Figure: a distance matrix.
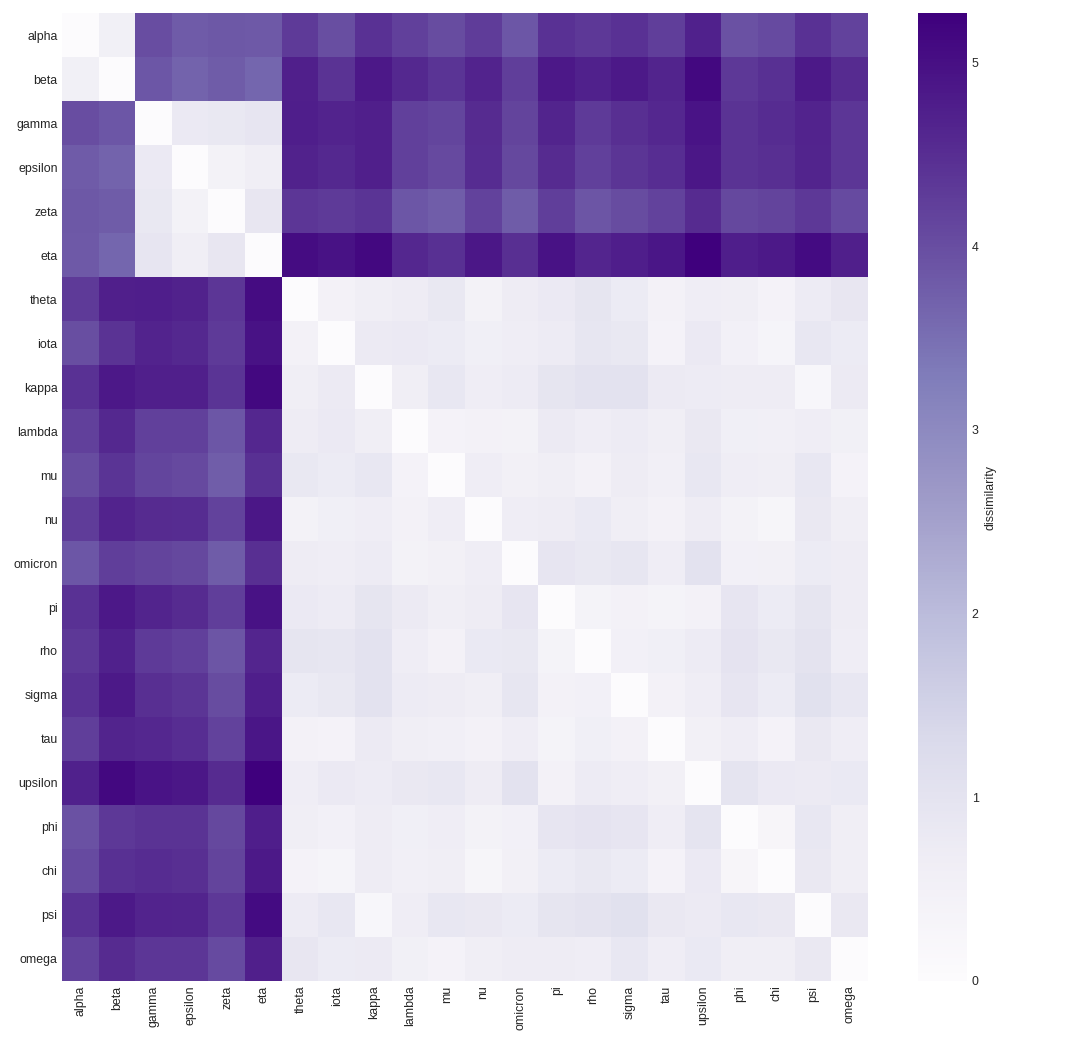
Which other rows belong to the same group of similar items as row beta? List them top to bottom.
alpha
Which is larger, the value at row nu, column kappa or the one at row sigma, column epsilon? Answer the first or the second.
the second
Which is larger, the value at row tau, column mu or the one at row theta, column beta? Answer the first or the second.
the second
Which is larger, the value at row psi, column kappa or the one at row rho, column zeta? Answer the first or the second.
the second
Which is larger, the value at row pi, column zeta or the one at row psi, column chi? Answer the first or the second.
the first
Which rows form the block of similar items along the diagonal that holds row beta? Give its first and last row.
alpha to beta
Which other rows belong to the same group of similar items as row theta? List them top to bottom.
iota, kappa, lambda, mu, nu, omicron, pi, rho, sigma, tau, upsilon, phi, chi, psi, omega
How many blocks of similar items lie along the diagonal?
3
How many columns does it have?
22
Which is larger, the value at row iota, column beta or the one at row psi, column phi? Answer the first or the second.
the first
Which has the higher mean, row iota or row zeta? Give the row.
zeta
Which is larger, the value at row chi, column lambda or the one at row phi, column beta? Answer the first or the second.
the second
